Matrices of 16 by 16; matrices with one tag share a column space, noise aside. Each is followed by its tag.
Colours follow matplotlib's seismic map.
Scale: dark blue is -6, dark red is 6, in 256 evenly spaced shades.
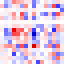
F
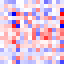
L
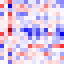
F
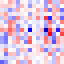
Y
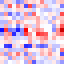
F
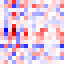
F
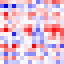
F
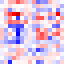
L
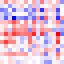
Y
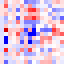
Y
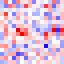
F
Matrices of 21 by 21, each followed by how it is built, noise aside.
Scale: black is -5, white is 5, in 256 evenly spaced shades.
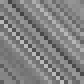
Toeplitz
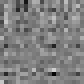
low rank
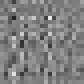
low rank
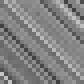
Toeplitz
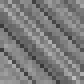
Toeplitz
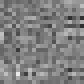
low rank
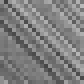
Toeplitz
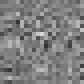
low rank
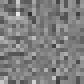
low rank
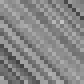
Toeplitz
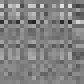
low rank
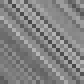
Toeplitz
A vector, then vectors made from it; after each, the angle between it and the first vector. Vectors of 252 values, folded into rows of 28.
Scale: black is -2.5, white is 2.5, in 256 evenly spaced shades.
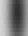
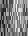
partly opposed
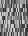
orthogonal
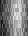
nearly opposite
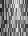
partly opposed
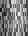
partly opposed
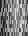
partly opposed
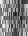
partly aligned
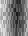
nearly parallel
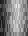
nearly opposite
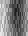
nearly parallel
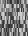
orthogonal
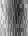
nearly parallel
